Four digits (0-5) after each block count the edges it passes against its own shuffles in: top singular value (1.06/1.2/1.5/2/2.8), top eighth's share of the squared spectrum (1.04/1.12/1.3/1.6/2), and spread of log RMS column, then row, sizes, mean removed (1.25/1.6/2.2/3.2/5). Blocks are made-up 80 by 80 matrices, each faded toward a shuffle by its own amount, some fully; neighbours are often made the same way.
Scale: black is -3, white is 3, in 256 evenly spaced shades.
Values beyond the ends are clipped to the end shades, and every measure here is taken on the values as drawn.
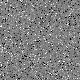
0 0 0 0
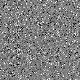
3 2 1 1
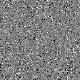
3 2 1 0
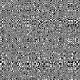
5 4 3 3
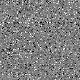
3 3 1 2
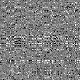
4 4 2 3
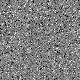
2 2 0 0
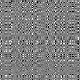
5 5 4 4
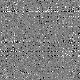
4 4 2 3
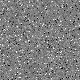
1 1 0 0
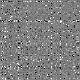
4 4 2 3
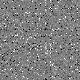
3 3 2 1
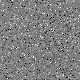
0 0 0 0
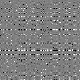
5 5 3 3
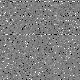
4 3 0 2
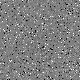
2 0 0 0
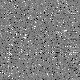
3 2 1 1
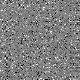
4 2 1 1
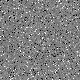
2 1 0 0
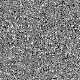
1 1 0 2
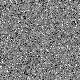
0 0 0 0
